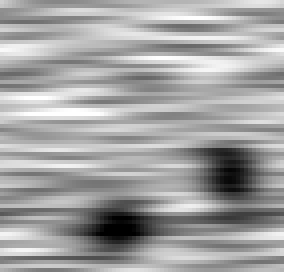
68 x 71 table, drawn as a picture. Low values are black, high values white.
Neither half mirrors the other. The grain runs across in streaks. The bottom middle is the ninth with the lowest average. There are two dips.
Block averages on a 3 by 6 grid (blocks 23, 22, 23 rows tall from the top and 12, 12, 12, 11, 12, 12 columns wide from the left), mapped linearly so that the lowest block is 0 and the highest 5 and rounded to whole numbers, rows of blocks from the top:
444454
554423
420322
